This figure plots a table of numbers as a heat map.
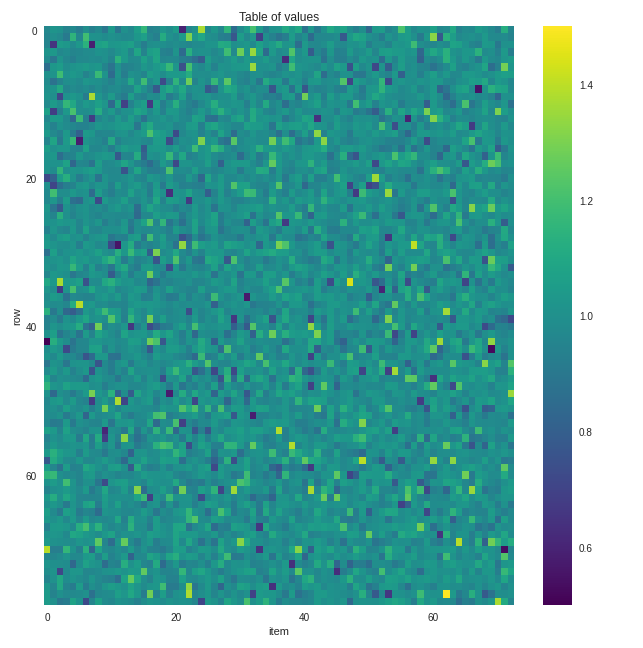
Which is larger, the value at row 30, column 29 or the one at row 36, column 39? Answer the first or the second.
the second
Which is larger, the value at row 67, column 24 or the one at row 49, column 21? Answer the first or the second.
the second
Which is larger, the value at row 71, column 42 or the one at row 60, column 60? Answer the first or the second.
the first
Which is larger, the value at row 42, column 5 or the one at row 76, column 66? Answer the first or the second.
the second
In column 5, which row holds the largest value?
37
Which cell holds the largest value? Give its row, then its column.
76, 62
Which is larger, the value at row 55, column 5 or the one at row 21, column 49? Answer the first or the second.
the second
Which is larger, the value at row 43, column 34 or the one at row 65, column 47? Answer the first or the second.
the second
